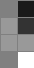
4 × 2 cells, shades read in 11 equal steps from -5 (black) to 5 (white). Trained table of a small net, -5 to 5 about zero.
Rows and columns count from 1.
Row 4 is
0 5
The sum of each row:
-4 -2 2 5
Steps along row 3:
same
